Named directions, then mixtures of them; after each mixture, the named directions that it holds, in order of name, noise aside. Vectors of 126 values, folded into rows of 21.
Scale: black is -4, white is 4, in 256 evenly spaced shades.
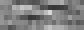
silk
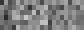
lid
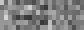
lid, silk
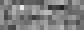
lid, silk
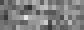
lid, silk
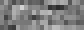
lid, silk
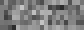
lid, silk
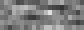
silk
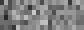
lid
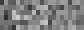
lid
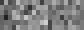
lid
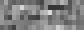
lid, silk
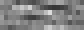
silk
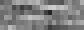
silk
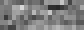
lid, silk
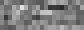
lid, silk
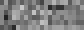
lid, silk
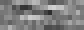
silk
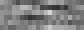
silk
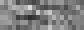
lid, silk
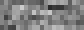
lid, silk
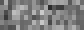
lid, silk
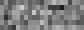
lid, silk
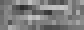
silk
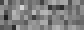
lid, silk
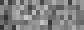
lid
